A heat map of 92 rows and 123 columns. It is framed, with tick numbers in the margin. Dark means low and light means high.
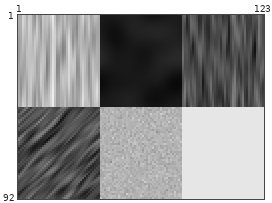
The table splits into 2 rows of 3 panels. Panel 1,1: high, streaked downward. Panel 1,2: very low, smooth, faint in contrast. Panel 1,3: low, streaked downward. Panel 2,1: low, slanting up to the right. Panel 2,2: high, fine-grained, faint in contrast. Panel 2,3: very high, flat.
